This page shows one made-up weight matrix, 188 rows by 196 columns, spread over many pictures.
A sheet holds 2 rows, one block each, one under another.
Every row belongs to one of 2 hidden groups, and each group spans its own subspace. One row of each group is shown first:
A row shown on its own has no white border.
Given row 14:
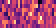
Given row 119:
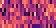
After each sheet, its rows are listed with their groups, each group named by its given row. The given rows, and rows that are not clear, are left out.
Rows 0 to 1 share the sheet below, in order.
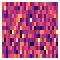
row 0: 119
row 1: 14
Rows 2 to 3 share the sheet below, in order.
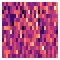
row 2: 119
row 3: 14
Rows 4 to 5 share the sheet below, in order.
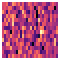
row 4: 119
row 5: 14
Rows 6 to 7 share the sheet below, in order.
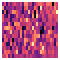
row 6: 119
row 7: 14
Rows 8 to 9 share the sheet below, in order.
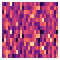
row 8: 14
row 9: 14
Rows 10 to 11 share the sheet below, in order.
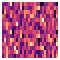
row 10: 14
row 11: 14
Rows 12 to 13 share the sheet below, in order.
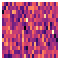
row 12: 119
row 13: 119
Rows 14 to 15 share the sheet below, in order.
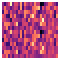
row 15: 14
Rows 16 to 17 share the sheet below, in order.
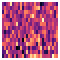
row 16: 14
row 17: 119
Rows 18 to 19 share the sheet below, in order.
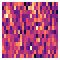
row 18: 119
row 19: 119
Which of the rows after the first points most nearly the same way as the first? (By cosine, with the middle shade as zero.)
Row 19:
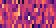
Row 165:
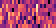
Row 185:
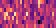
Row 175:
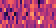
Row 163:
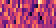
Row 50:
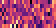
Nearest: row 165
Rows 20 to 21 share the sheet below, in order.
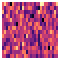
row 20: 14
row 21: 119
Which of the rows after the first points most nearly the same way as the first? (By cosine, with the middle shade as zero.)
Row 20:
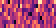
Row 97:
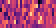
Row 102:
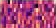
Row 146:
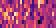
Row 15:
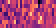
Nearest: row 102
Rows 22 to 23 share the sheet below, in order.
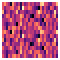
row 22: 14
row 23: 14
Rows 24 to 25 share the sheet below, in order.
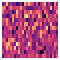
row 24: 119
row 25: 14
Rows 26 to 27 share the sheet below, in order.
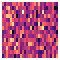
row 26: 119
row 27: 14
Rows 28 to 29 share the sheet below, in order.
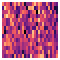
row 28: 119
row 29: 119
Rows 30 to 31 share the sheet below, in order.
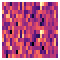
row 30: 14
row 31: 14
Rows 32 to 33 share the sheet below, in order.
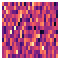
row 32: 119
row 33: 14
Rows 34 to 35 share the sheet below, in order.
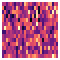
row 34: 119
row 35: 119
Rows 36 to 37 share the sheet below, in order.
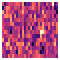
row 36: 119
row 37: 14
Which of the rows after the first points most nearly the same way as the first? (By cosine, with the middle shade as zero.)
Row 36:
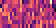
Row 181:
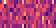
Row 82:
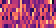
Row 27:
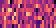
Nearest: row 82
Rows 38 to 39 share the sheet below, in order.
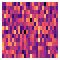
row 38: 119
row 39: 119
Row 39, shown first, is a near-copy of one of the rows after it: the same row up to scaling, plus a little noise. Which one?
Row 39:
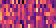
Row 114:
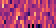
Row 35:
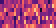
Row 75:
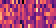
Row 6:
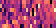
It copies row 75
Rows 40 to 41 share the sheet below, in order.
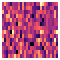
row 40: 14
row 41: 14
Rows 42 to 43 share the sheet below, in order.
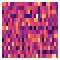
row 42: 119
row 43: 119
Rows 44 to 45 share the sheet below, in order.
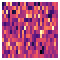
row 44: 119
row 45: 14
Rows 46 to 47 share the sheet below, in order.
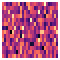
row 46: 119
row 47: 14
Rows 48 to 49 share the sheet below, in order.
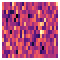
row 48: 14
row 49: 14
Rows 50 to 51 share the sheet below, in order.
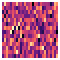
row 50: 119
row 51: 14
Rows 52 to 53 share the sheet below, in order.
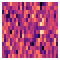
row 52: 14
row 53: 14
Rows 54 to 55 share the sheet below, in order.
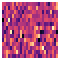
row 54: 119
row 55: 14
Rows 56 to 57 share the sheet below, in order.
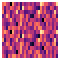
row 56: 14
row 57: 14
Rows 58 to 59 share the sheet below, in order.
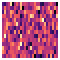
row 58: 14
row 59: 119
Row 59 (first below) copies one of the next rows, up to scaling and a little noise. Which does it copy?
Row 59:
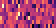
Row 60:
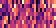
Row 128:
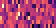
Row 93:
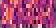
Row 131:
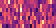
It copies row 128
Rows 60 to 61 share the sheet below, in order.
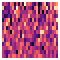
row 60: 119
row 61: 14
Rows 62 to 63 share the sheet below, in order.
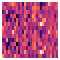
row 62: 14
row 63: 14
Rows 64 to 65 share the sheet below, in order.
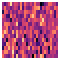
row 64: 14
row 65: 119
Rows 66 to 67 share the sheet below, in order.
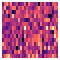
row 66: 119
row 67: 119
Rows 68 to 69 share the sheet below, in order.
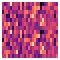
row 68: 14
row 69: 14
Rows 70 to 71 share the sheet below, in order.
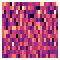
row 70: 14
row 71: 119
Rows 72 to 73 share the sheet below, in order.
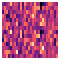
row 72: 14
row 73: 14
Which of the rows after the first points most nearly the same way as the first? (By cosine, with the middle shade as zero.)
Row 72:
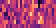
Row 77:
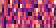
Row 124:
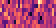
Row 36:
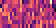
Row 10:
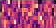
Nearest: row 10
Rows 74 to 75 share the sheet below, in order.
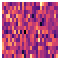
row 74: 14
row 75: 119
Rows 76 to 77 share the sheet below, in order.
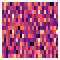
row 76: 119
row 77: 14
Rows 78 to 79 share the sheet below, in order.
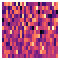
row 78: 119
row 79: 14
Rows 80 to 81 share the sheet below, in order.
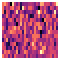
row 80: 14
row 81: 14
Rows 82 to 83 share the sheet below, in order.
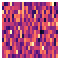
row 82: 119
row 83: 14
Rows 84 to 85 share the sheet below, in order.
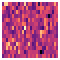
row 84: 119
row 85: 14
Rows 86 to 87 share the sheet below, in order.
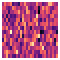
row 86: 119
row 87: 14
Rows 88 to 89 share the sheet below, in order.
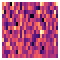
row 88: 14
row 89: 14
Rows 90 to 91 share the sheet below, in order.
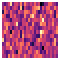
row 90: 14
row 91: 14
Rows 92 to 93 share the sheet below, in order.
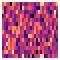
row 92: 14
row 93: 119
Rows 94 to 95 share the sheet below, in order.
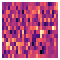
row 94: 119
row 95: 14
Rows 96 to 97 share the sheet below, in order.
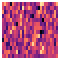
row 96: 14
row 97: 14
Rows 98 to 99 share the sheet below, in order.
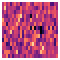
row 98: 119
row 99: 14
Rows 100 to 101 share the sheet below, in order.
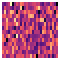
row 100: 14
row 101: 119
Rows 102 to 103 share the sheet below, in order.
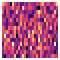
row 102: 14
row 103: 119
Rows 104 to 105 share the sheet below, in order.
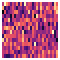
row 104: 119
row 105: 119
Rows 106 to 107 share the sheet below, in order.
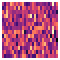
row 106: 119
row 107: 119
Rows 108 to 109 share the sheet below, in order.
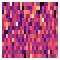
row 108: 14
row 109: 119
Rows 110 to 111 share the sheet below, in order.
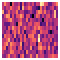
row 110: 14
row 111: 119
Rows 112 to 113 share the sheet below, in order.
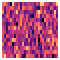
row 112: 14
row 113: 119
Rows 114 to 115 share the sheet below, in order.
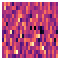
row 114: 119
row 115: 14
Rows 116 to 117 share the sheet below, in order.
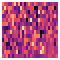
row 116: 119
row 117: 14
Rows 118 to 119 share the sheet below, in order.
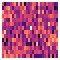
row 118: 119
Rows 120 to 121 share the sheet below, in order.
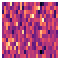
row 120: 14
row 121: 14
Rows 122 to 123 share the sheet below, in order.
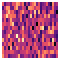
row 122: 119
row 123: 119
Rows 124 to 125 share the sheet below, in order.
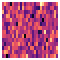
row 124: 14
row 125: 119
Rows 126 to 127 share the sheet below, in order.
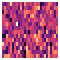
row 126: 14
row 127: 119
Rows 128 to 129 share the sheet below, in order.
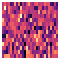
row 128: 119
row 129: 119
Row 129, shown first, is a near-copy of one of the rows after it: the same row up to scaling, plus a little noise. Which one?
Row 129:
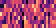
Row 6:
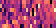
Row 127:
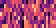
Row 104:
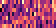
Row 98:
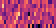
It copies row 127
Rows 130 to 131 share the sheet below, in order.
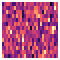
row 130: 119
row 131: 119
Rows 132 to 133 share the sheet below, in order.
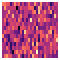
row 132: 119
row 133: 119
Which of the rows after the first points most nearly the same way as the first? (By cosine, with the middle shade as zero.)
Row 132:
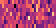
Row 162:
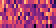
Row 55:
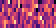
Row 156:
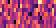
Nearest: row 156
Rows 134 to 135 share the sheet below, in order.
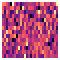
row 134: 14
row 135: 119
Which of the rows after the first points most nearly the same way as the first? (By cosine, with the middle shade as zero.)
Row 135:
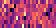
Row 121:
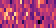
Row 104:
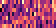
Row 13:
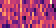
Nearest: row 13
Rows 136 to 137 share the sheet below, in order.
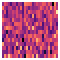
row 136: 119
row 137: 119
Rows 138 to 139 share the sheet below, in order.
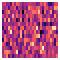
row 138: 119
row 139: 14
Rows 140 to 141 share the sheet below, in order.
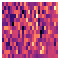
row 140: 119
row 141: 14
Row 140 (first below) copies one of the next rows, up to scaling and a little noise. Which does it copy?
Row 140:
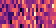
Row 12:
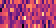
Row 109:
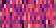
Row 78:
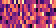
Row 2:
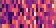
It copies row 2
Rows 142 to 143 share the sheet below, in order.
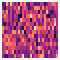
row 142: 119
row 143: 119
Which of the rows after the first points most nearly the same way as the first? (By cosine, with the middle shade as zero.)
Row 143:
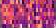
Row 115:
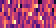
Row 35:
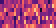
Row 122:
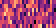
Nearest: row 122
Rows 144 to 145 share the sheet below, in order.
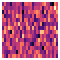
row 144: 119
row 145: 14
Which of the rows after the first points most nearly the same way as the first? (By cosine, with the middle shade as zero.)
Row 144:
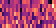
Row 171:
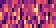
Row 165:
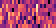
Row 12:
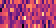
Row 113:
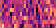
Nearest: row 171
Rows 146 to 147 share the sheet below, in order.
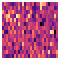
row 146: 14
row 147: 119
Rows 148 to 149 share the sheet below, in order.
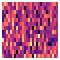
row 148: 119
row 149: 119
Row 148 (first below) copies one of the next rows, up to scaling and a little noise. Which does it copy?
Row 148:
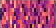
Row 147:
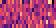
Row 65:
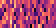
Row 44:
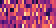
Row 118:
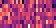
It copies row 65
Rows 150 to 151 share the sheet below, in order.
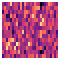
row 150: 14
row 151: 14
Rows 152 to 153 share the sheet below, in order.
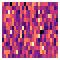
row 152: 119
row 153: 14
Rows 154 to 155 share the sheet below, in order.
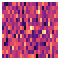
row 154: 119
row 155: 119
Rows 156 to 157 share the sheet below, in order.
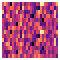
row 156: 14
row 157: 14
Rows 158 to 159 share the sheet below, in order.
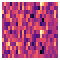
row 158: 14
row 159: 14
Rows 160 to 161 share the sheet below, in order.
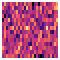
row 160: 119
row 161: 119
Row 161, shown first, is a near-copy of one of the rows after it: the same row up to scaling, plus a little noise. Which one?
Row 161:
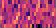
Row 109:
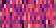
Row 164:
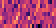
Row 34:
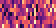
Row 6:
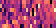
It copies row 164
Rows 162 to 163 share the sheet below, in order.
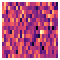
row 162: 119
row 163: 14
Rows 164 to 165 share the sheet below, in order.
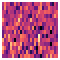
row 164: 119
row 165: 119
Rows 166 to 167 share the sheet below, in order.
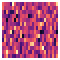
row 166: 14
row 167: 14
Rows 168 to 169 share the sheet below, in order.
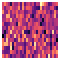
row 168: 14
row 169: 119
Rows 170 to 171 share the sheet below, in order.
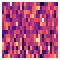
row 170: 14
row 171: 119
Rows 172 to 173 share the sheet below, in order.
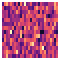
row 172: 119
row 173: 14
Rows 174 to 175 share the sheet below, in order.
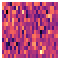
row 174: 119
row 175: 14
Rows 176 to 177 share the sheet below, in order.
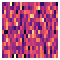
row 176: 14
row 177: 119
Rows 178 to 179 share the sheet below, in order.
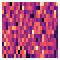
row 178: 14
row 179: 119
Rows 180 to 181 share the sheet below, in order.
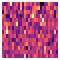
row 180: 14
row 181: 119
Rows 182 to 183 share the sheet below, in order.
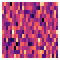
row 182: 14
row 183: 14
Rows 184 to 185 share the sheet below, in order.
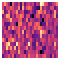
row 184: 14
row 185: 14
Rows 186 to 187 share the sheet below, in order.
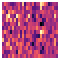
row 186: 14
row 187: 14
